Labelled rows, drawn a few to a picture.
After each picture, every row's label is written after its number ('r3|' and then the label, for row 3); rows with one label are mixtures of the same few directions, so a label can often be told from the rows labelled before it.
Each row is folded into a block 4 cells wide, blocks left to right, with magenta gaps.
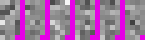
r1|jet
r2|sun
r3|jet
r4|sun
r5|sun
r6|sun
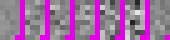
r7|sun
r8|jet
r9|sun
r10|jet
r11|sun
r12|sun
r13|sun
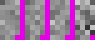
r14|jet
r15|jet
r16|jet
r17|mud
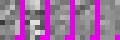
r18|jet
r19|sun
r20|jet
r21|jet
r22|jet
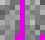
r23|jet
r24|mud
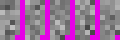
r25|sun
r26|jet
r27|sun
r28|mud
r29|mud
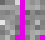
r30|jet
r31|sun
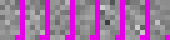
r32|mud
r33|mud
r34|mud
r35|jet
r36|sun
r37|mud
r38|sun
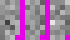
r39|sun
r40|mud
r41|jet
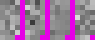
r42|mud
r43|sun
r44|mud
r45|mud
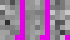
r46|sun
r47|sun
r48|sun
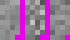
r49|jet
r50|mud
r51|jet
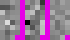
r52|sun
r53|jet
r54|sun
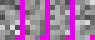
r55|mud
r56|jet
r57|mud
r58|jet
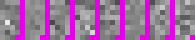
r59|sun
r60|sun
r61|jet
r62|mud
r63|jet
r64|mud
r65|jet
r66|jet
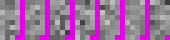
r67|sun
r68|jet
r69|mud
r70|sun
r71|sun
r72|jet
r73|jet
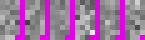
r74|mud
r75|jet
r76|sun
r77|mud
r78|sun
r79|sun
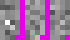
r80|sun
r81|sun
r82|sun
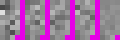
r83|sun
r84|jet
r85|jet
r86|sun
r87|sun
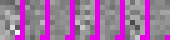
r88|mud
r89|mud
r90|jet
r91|jet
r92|sun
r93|sun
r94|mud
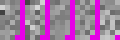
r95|sun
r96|jet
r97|jet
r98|mud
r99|mud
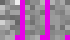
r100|jet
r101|mud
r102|mud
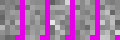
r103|mud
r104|mud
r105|jet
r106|sun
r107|mud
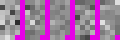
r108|mud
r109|sun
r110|jet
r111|mud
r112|jet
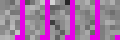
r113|mud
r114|jet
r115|jet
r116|mud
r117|sun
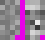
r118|mud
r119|sun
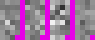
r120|sun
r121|mud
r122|jet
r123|sun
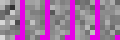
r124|jet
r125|sun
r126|sun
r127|mud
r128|mud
